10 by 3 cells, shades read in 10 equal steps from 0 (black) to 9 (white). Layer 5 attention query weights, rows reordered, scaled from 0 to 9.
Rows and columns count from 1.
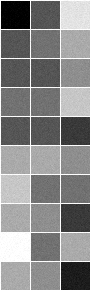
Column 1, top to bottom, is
0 3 3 4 3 6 7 6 9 6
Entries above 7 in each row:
1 0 0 0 0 0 0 0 1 0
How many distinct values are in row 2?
3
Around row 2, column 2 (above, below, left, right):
3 3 3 6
